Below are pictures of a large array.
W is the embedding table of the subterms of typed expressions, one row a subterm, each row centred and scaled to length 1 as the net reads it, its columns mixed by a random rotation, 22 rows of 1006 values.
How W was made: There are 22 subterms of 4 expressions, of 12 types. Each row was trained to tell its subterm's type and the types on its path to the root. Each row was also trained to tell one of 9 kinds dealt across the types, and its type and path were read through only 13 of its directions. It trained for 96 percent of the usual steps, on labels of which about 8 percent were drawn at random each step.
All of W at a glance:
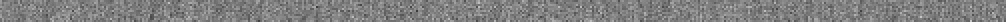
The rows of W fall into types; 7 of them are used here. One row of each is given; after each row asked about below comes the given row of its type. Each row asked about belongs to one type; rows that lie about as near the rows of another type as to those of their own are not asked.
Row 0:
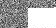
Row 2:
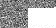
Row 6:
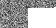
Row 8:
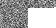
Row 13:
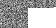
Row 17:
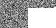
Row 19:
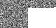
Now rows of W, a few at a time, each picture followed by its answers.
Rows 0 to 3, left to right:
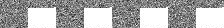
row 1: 13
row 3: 8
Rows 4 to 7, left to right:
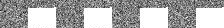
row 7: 13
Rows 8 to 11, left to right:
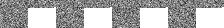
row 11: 2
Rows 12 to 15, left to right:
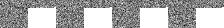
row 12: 6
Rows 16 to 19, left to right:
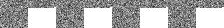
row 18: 19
